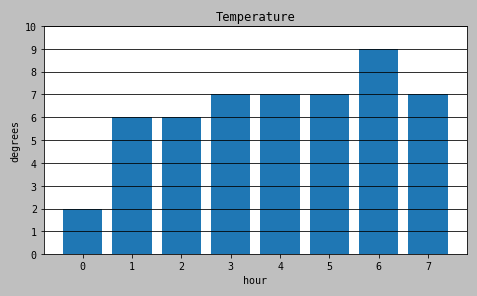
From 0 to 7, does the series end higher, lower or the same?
higher
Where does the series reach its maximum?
6
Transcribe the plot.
Title: Temperature
x-axis: hour, ticks 0 1 2 3 4 5 6 7
y-axis: degrees, ticks 0 1 2 3 4 5 6 7 8 9 10
Values:
2 6 6 7 7 7 9 7
